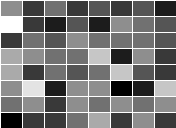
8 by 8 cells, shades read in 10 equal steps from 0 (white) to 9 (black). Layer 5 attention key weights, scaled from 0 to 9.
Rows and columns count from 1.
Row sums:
50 44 43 38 41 40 38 49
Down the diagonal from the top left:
4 7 6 5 5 9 5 7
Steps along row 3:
down up down up same same up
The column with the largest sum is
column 3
